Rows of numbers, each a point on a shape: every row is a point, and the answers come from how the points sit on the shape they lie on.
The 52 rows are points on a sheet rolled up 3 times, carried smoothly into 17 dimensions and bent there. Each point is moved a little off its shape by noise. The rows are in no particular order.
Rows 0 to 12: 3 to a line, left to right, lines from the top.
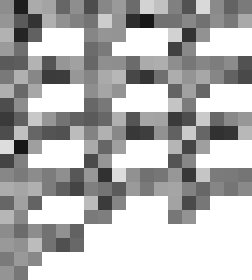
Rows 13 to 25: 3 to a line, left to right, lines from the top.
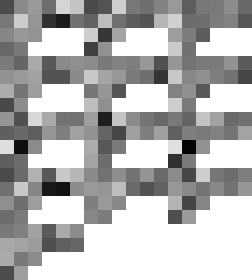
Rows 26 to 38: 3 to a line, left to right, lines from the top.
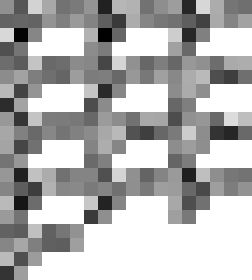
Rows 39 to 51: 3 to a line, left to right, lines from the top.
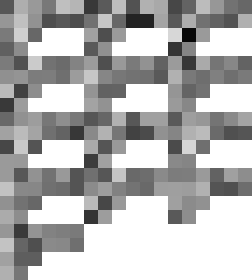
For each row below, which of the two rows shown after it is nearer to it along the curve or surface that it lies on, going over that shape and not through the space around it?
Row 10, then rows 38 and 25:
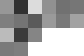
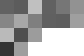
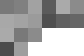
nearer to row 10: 38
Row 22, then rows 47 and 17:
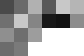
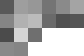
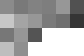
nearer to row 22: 47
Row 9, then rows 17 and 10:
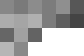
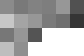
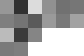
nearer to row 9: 17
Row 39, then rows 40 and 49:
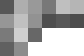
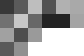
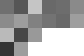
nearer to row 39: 40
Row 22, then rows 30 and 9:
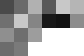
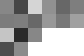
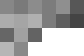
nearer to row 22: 30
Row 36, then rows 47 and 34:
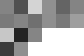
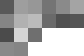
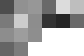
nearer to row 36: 34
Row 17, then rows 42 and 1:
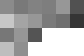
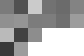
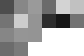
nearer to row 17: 42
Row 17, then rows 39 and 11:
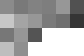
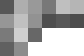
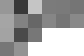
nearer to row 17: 11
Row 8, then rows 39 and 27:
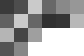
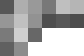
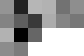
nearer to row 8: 39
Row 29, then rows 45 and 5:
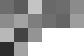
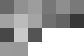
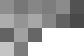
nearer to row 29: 5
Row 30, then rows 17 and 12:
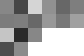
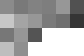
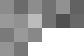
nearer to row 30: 17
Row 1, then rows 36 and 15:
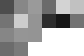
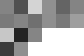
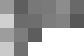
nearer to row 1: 36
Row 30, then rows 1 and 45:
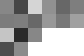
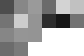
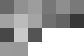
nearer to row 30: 1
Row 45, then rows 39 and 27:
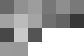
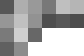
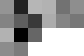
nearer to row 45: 39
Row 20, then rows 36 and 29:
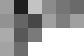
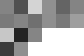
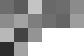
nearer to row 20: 36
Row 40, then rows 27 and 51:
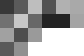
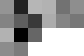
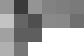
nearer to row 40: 51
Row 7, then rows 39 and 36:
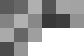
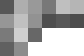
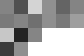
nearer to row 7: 36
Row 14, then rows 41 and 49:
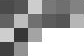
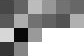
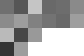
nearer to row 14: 49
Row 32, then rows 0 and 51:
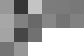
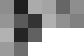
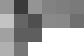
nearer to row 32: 51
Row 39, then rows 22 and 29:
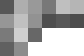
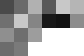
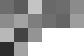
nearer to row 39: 22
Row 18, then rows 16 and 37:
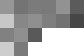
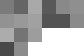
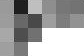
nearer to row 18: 37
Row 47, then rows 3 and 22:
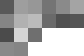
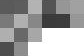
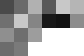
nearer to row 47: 22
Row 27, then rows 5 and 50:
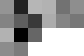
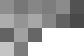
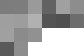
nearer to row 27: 5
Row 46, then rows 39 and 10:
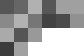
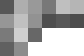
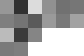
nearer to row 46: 10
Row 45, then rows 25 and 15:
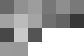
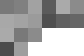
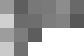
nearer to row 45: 15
